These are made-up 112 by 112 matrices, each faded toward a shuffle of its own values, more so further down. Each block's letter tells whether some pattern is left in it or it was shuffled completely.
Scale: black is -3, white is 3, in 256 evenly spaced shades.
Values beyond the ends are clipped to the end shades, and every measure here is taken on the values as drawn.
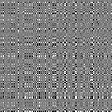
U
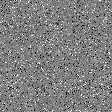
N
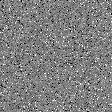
N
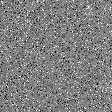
N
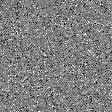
N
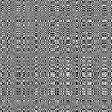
U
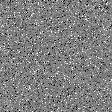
N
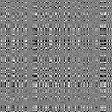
U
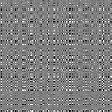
U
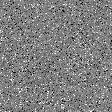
N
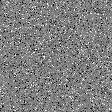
N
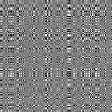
U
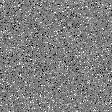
N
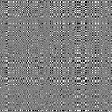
U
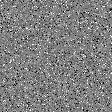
N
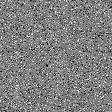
N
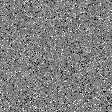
N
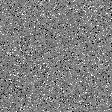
N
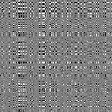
U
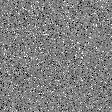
N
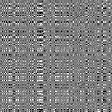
U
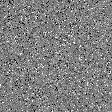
N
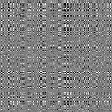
U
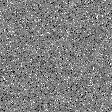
N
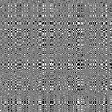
U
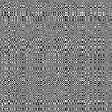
U
